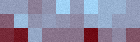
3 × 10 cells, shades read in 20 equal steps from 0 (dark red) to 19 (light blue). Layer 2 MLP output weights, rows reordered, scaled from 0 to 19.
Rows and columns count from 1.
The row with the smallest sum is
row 3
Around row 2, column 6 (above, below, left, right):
14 10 13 15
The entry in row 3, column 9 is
12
